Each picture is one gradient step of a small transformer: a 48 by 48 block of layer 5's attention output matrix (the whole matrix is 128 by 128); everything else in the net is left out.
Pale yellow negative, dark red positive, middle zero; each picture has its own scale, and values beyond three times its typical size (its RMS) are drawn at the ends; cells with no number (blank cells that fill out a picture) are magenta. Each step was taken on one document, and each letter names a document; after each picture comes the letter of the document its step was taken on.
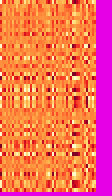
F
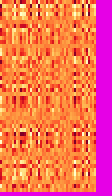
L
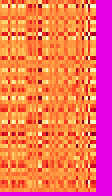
L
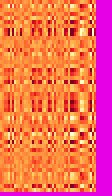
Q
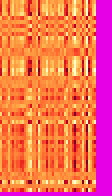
L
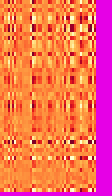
Q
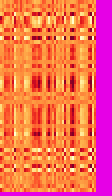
Q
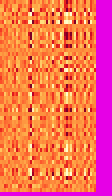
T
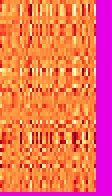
L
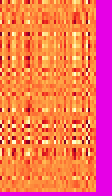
L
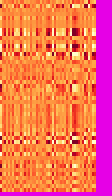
F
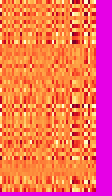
F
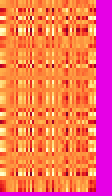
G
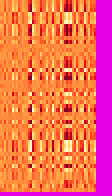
T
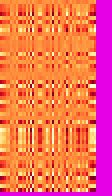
G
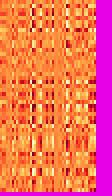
G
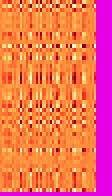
F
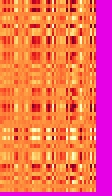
Q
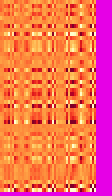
Q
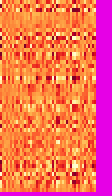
F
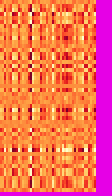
T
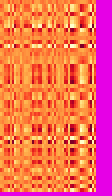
Q
